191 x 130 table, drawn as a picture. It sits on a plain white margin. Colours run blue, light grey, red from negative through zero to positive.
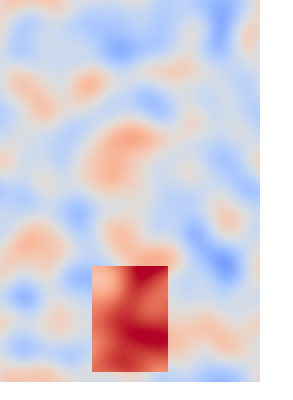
Roughest part: bottom middle. Histogram: skewed, a long tail of high values. Ninth with the highest average: bottom middle. Odd patch: higher, in the bottom middle.
